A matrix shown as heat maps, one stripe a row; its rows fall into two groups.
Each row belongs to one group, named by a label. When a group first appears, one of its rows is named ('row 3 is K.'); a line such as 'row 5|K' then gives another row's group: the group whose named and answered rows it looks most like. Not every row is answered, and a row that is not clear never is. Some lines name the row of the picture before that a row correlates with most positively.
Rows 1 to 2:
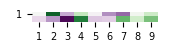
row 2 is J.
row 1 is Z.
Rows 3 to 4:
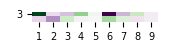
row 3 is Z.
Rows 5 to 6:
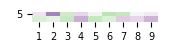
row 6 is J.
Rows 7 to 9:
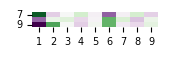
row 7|Z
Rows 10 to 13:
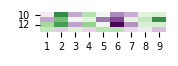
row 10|Z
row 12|Z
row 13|J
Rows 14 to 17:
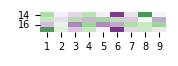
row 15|J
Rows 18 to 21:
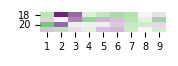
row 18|J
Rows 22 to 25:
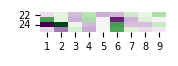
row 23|Z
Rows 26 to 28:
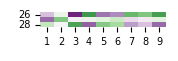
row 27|Z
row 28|J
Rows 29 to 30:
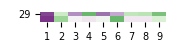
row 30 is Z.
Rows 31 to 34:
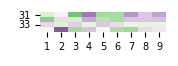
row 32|J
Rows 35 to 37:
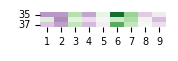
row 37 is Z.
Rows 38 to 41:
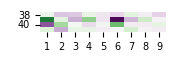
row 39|Z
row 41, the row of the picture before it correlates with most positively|36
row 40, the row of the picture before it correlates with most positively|35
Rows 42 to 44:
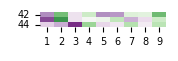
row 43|Z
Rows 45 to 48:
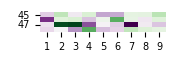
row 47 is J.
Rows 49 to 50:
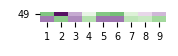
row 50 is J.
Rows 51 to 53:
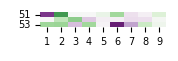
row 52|J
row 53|Z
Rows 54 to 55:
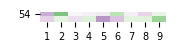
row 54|Z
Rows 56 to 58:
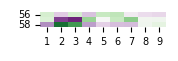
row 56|J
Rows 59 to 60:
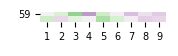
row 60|J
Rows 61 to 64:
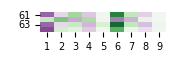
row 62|Z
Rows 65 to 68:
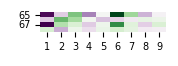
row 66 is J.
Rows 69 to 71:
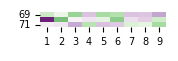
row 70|Z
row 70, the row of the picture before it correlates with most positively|67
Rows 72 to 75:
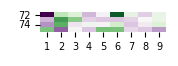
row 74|Z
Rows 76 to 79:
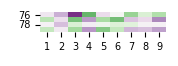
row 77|J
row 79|J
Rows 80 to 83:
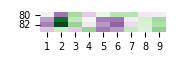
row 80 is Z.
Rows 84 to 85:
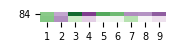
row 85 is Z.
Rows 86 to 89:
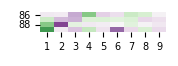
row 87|J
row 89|Z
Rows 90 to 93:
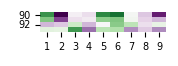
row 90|J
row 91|J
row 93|J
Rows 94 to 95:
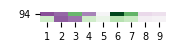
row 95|J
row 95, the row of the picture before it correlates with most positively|91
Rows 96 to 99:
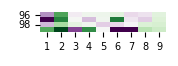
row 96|Z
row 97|Z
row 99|Z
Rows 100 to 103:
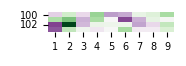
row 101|Z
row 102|Z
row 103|Z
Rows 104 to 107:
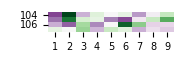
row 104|Z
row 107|J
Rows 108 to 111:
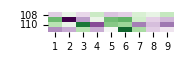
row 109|J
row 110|J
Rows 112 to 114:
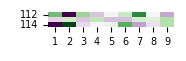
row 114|Z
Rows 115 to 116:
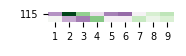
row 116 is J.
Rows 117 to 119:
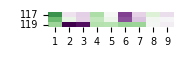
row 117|Z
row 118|Z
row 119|J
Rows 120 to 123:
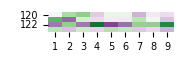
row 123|J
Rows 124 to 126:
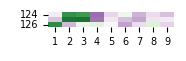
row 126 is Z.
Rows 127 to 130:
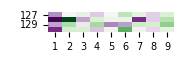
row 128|Z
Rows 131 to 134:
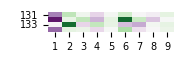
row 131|Z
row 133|Z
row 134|Z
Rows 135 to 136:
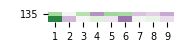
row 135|J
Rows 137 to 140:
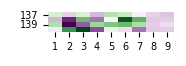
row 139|J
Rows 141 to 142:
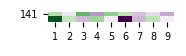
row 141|J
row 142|Z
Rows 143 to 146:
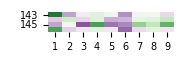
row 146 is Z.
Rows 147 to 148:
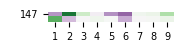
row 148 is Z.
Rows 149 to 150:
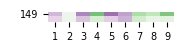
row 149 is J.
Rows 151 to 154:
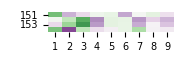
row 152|J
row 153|J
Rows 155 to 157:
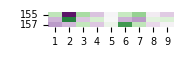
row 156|Z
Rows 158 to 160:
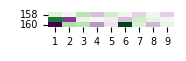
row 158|J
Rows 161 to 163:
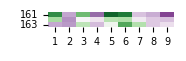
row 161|J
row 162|J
